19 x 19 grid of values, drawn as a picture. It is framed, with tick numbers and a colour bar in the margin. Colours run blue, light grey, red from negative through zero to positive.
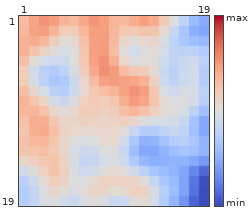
Ninth with the lowest average: bottom right. Slope: up to the top left. Mirror symmetry: none.
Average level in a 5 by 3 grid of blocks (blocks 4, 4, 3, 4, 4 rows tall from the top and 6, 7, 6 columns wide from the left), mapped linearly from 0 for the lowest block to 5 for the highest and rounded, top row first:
5 5 2 | 3 5 3 | 4 4 3 | 4 2 1 | 3 3 0
